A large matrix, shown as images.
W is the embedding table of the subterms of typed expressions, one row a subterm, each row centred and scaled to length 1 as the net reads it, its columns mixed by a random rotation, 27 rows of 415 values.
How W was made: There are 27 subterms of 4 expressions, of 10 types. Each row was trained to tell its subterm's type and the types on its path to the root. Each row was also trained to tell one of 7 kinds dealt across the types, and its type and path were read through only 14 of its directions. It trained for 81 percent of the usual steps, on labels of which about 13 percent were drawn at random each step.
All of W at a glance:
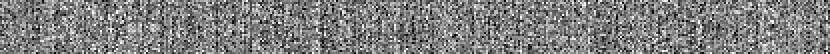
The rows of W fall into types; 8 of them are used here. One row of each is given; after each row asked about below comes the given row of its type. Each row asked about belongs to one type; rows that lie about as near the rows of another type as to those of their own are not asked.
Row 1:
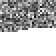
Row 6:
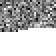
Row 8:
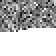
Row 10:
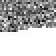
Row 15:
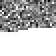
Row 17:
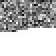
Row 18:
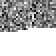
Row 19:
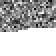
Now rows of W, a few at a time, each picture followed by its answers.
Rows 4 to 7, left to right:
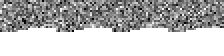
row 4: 10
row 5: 6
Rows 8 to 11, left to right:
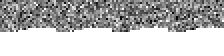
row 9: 8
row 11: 15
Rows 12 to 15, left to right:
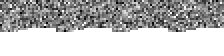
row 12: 8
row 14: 8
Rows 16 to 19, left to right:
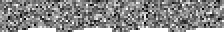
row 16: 15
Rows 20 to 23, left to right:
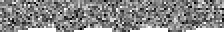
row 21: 15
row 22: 6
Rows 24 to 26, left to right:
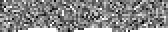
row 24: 6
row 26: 8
